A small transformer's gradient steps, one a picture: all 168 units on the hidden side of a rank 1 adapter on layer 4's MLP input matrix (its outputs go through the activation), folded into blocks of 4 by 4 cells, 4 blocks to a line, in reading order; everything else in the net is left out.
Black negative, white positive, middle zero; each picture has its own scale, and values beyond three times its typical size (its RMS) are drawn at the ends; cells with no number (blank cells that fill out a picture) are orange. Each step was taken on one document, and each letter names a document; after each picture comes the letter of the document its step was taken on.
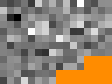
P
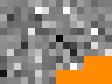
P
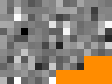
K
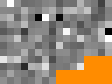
K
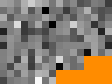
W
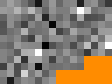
W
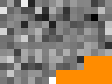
W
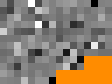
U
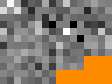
K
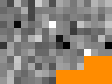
W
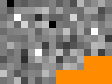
P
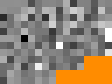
K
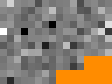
K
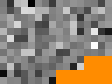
P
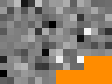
P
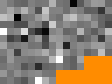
P
